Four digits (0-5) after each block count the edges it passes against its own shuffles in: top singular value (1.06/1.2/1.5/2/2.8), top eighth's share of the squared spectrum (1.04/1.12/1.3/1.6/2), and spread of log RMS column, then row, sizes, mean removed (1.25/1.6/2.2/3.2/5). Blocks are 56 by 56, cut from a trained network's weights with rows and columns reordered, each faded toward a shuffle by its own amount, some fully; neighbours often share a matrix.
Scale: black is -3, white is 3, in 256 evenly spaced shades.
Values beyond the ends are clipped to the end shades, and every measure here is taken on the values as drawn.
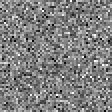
0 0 0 0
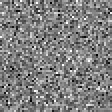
0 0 0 0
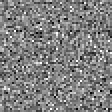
1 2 0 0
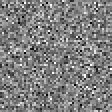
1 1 0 0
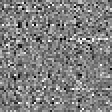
3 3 1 2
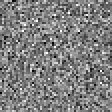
2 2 0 0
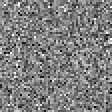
2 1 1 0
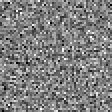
2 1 0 0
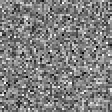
0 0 0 0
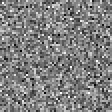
0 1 0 0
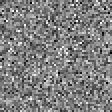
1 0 0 0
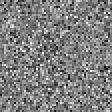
1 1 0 0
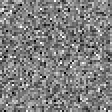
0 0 0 0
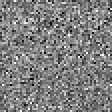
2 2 0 1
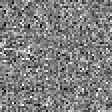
1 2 1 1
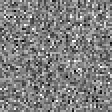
1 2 1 1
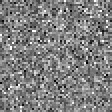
1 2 0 1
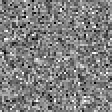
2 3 1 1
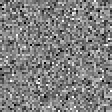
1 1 0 0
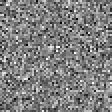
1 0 0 0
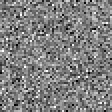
1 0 0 0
